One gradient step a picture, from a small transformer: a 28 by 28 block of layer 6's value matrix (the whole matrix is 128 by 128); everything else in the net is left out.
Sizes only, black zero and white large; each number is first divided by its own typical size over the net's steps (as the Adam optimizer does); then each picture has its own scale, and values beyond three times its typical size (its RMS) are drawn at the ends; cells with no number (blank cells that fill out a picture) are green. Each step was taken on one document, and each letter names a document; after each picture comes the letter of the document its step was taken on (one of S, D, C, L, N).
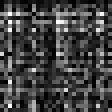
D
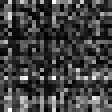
D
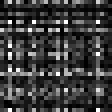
D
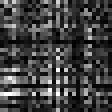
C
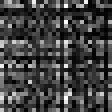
D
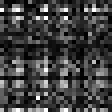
C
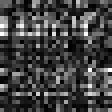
C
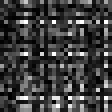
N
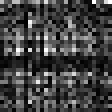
C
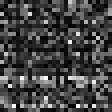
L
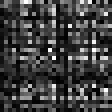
N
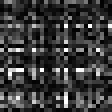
D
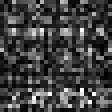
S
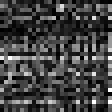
L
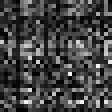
N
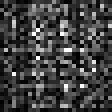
S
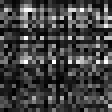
N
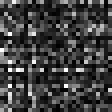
D
